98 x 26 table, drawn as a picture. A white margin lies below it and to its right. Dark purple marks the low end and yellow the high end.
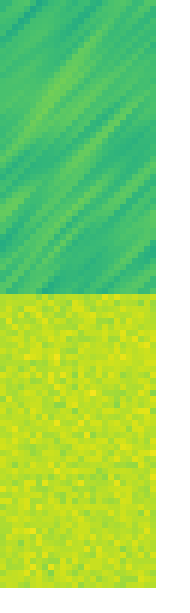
The table splits into 2 rows of 1 panel. Panel 1,1: high, slanting up to the right, faint in contrast. Panel 2,1: very high, fine-grained, faint in contrast.
